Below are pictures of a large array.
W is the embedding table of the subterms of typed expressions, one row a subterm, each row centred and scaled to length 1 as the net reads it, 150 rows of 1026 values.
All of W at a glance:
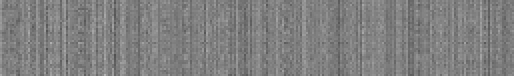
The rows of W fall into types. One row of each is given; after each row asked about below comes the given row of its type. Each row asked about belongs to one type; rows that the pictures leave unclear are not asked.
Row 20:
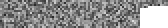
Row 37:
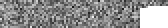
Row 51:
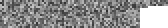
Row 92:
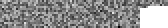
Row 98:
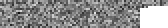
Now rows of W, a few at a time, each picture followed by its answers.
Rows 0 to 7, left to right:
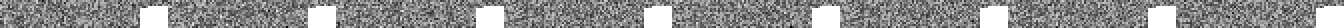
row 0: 20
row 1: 51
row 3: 98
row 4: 92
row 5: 98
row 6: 98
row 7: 20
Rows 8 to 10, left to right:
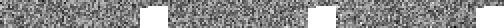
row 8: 20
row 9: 51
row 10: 37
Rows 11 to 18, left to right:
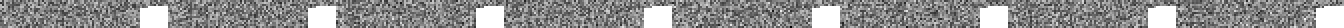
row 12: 98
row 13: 98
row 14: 51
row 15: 51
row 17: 92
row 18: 98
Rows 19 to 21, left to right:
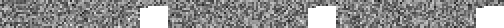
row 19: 98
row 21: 20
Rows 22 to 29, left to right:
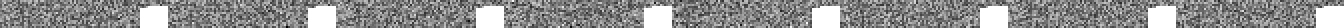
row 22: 92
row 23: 92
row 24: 37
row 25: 51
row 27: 92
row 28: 98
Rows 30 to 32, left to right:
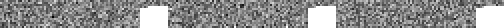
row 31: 20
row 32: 92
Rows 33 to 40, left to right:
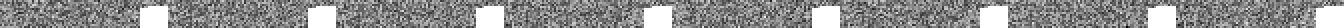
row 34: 98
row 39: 92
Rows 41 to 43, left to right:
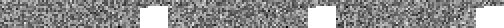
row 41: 92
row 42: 51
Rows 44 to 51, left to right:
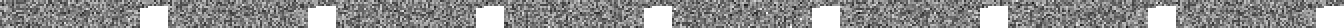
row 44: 98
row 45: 51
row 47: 92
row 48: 20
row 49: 98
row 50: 92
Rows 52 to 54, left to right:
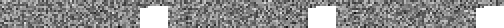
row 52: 92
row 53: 98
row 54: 98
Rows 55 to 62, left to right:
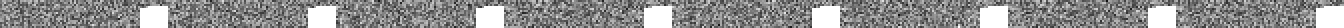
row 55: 92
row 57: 20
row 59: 98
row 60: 51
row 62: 51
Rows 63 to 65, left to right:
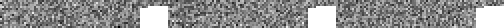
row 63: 37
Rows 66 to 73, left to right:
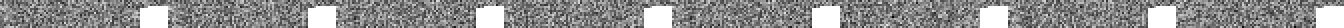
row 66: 37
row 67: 37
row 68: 98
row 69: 92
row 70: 98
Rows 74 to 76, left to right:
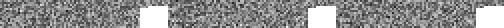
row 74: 51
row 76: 20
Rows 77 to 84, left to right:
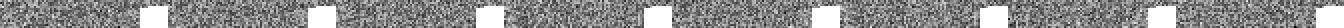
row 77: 51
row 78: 51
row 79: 98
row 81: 51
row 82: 37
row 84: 92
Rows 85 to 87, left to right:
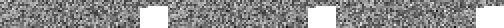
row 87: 51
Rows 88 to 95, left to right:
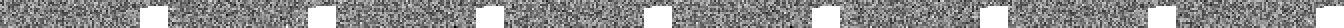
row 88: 51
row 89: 51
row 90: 92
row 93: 37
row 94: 51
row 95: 20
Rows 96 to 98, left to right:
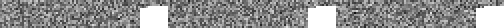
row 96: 92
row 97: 51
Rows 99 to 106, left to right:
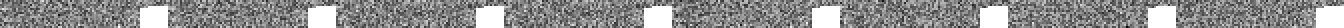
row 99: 51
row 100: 51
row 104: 20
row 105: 92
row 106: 51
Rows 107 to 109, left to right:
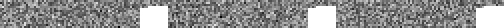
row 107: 51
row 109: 92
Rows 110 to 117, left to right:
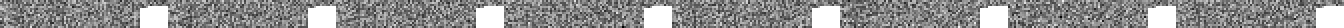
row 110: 37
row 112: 98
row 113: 92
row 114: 92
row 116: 20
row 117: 92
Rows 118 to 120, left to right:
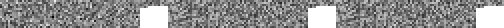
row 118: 20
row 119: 98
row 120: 98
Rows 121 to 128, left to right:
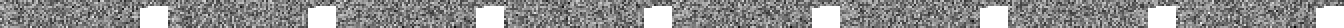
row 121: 37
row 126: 37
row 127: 51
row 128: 37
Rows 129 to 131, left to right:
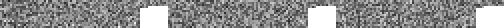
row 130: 20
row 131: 92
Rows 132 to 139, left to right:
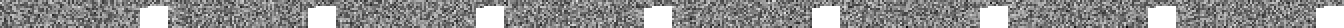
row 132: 92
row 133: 37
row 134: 20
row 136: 98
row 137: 51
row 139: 98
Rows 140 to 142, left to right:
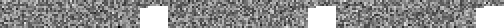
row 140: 92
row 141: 51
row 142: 92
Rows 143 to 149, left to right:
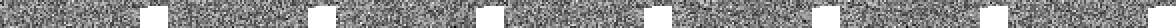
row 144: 92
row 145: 37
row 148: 51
